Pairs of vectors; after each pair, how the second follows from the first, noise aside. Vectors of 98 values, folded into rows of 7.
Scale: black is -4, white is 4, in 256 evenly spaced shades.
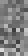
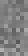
shrunk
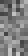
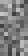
negated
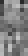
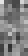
negated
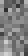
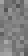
shrunk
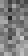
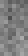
shrunk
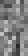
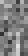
negated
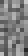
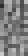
reversed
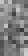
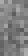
shrunk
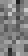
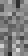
reversed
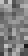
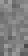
shrunk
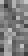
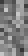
reversed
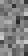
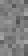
shrunk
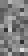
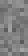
shrunk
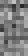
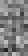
reversed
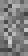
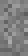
shrunk
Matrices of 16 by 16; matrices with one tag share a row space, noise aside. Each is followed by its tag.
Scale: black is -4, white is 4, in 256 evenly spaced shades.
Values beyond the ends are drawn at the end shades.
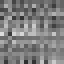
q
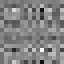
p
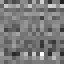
p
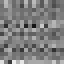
q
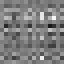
p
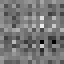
p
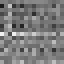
q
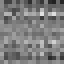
p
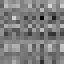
p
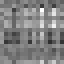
p
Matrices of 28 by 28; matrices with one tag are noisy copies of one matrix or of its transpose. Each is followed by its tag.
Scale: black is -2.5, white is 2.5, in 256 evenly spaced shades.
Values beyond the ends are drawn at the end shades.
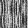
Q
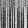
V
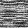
Q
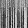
V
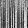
V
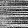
V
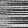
V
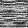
Q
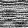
Q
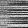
V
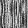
Q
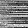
V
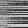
V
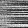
V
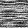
Q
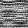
Q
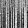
V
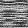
Q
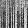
V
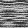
Q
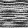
Q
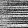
V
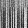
V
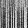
V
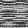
Q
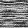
Q
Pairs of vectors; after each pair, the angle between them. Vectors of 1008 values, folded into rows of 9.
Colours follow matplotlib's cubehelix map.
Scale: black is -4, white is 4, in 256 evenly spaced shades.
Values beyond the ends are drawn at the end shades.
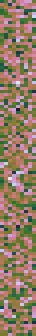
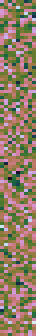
nearly opposite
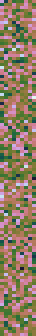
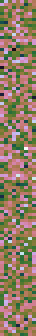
nearly opposite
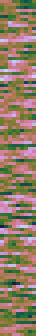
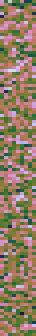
partly aligned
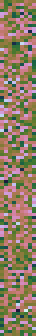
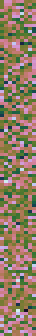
nearly opposite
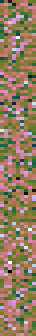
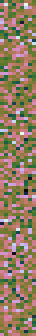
partly aligned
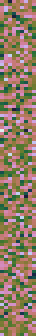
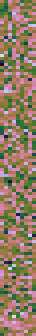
partly opposed
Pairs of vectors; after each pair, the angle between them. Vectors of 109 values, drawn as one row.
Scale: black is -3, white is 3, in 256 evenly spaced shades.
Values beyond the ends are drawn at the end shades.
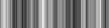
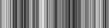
nearly parallel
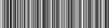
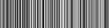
partly aligned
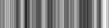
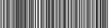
orthogonal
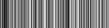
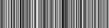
orthogonal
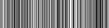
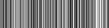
nearly opposite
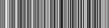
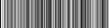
orthogonal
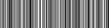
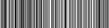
orthogonal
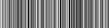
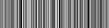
orthogonal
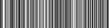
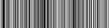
nearly opposite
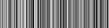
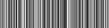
partly aligned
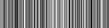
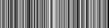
partly aligned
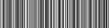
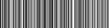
partly opposed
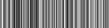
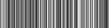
partly aligned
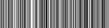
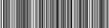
partly aligned
